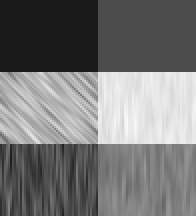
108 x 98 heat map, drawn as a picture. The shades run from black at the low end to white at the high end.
It is made of 3 by 2 panels. Panel 1,1: very low, flat. Panel 1,2: low, flat. Panel 2,1: high, slanting down to the right. Panel 2,2: very high, streaked downward, faint in contrast. Panel 3,1: low, streaked downward. Panel 3,2: middling, streaked downward, faint in contrast.
